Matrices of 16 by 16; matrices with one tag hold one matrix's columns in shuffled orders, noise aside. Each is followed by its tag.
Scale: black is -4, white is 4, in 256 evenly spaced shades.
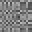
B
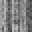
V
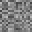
B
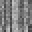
V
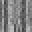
V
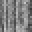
V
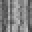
V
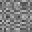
B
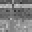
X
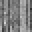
V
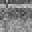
X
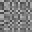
B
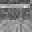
X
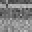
X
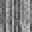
V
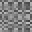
B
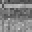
X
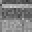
X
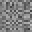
B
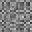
B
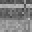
X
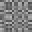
B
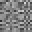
B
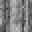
V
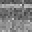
X
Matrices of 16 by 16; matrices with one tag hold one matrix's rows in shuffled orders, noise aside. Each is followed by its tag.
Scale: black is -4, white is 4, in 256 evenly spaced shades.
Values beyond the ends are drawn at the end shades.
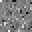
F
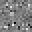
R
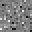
F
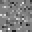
F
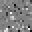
R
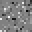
F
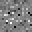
R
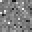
F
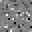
R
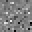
R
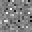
R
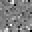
R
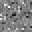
F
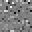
R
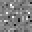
R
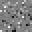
F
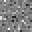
F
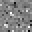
R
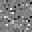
R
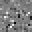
R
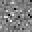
R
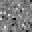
F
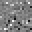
R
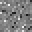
F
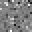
R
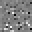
R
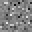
R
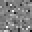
R
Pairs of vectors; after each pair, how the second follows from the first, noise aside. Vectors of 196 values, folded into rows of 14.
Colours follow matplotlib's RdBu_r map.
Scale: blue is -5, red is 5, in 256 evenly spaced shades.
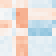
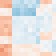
wrapped around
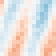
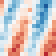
scaled up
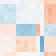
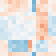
wrapped around
